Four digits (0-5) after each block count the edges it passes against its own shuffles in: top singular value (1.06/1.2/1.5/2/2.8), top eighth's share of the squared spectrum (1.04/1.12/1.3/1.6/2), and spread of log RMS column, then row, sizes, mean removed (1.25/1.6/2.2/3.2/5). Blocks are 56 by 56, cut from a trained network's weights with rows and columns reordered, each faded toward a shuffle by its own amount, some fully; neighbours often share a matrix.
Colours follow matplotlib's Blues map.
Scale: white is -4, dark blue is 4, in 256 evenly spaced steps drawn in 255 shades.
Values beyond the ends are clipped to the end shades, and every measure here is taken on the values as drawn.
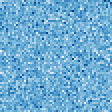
0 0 0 0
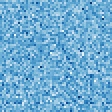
3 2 0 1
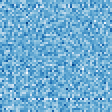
4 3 0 2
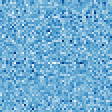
3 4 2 2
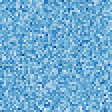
2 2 0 0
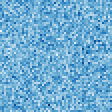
1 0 0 0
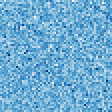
0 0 0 0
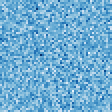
0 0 0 0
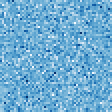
1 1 0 0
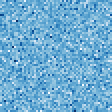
1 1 0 0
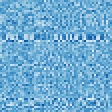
4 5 1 3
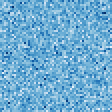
1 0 0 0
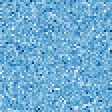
0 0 0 0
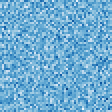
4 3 0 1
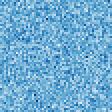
0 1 0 0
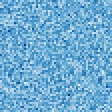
0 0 0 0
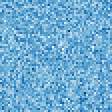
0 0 0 0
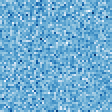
2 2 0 1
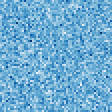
1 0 0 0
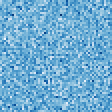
3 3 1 1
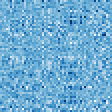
4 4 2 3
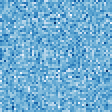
3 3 1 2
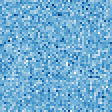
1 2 0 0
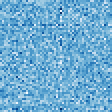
3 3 1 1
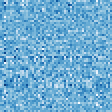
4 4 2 2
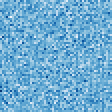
2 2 0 1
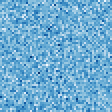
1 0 0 0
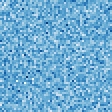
2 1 0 0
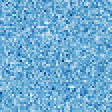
0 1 0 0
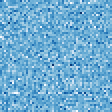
3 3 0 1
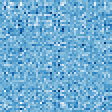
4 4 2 2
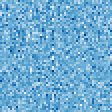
3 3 1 1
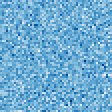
3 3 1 1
